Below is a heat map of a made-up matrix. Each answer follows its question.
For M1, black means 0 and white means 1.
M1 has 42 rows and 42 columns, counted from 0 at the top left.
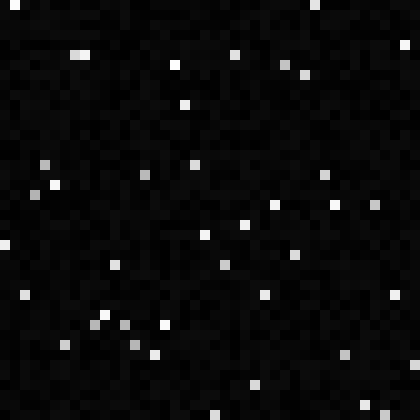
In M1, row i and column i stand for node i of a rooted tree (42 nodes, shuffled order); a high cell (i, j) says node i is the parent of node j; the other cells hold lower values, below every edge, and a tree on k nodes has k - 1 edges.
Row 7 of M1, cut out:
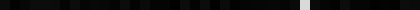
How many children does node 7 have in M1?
1
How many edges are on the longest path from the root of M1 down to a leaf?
23
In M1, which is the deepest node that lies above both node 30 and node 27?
5
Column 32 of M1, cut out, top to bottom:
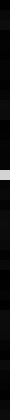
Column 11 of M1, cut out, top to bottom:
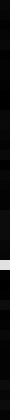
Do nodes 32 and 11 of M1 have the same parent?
no
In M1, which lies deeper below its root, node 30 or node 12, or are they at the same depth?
node 30
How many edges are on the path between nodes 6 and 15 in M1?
3
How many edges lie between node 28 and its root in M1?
3
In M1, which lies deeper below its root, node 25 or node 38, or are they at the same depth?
node 25
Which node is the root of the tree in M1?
35
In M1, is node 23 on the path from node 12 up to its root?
no
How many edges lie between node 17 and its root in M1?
3
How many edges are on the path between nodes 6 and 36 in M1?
6
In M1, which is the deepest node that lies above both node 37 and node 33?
20
